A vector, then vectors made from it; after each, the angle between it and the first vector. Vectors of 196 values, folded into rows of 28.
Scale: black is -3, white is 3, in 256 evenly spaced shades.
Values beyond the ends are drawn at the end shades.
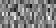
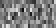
partly opposed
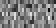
nearly parallel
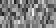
partly opposed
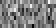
nearly opposite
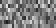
partly opposed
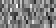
partly opposed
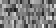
partly aligned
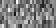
orthogonal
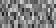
nearly opposite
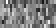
orthogonal
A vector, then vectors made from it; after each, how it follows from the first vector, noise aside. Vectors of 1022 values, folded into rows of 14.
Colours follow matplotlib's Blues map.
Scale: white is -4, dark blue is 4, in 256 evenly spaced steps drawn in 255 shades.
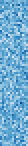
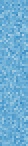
shrunk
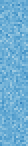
shrunk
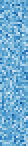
copied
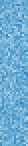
shrunk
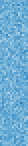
shrunk
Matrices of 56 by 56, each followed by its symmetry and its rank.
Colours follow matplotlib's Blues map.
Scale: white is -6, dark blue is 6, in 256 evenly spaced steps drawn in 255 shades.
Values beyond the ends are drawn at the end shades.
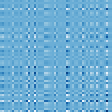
neither, rank one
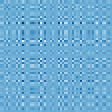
symmetric, rank two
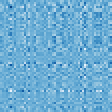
neither, rank three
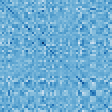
symmetric, rank five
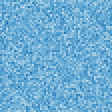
antisymmetric, full rank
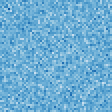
symmetric, full rank
